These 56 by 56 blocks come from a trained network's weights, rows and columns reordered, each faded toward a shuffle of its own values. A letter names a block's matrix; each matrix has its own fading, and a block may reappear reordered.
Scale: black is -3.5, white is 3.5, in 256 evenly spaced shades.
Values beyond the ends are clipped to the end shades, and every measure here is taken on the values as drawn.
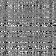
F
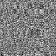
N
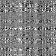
F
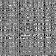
F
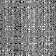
F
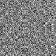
N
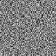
N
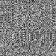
N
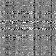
F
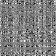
F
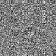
N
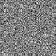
N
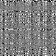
F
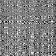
F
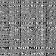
F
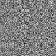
N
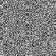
N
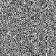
N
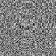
N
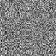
N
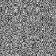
N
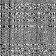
F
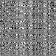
F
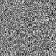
N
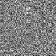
N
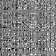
F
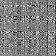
F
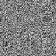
N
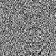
N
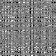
F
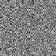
N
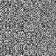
N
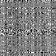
F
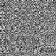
N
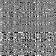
F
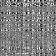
F
